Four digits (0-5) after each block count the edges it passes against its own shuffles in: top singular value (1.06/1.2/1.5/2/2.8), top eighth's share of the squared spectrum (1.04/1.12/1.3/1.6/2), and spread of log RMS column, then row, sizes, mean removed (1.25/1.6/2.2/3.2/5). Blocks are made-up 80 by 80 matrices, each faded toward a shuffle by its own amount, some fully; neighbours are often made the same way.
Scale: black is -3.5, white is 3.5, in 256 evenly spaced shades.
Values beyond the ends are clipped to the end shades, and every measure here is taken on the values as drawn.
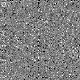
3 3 2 1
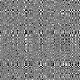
5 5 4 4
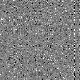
4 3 2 1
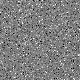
1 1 0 0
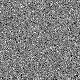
1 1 0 0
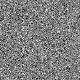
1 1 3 0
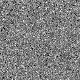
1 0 1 0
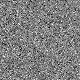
0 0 0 0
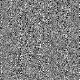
1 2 3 0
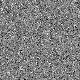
0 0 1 0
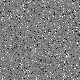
0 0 0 0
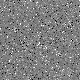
0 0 0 0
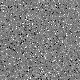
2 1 0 0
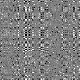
5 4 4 3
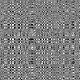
5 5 4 4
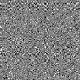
4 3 2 2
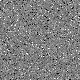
0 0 0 0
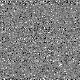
1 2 1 2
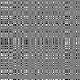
5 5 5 4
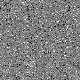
3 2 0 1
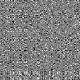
4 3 2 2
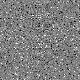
3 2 0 0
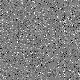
3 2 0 0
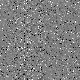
3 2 1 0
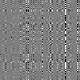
5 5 4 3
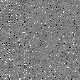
3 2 1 0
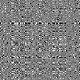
5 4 3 3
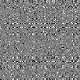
5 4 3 3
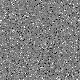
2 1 0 0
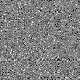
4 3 0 1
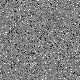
0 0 0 0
